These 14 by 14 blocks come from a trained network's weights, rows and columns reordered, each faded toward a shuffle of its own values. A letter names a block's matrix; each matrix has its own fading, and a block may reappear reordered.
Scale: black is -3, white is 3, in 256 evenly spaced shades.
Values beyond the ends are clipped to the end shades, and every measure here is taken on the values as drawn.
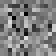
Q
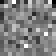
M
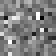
M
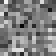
Q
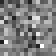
M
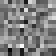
Q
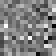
M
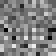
M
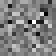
M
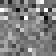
M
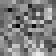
Q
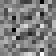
Q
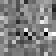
M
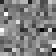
M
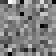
M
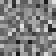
Q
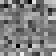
M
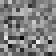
Q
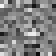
Q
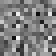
Q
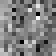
M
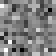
M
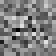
Q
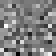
M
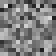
Q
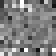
M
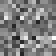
Q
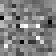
M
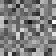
Q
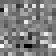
M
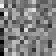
Q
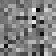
M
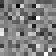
Q
